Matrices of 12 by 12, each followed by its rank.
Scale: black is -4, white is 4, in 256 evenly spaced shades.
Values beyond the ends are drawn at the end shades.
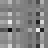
one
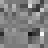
two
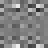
two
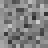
full rank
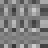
one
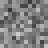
full rank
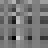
one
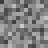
full rank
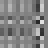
one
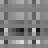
one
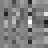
two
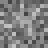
full rank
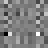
two
